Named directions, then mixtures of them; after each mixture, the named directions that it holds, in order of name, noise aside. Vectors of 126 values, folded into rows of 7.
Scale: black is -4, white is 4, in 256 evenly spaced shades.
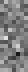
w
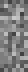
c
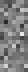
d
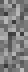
c, d, w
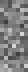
d, w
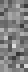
c, d, w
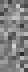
c, d, w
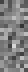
c, d, w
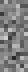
c, w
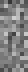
c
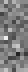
w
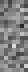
c, d, w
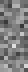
d, w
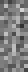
c, d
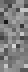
d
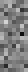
d
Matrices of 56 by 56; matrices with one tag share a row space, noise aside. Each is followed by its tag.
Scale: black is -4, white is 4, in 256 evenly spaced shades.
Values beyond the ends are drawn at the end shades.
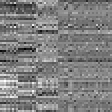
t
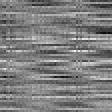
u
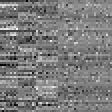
t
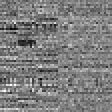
t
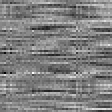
u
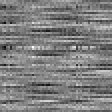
u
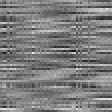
u
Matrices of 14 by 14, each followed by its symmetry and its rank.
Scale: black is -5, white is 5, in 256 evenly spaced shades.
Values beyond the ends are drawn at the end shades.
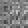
neither, rank three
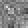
symmetric, rank three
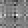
antisymmetric, rank two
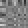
antisymmetric, rank two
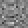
neither, rank three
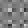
symmetric, rank one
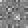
symmetric, rank three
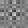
symmetric, rank one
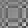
symmetric, rank one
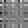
antisymmetric, rank two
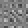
antisymmetric, rank two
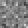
symmetric, rank three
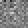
neither, rank three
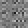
neither, rank three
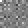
symmetric, rank three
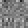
neither, rank three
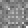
symmetric, rank three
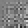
antisymmetric, rank two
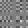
symmetric, rank one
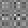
symmetric, rank one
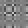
symmetric, rank one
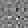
antisymmetric, rank two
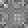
symmetric, rank three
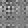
antisymmetric, rank two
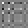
symmetric, rank one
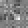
symmetric, rank three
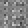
neither, rank three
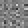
neither, rank three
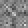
symmetric, rank three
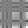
symmetric, rank one
